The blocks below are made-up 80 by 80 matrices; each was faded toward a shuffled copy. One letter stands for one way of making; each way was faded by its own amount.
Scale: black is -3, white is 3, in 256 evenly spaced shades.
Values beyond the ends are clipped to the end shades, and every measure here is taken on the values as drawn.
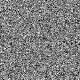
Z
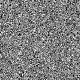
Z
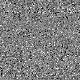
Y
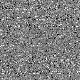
Y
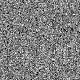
Z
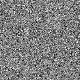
Z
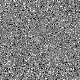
Y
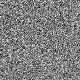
Z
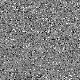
Y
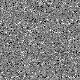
Y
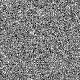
Z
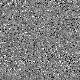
Y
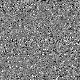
Y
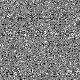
Y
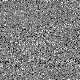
Y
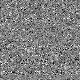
Y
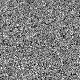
Z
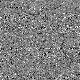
Y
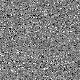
Y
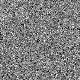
Z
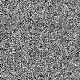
Z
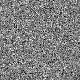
Z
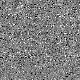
Y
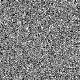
Z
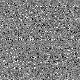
Y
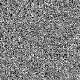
Z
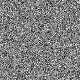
Z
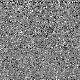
Y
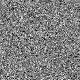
Z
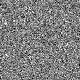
Z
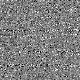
Y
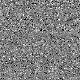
Y
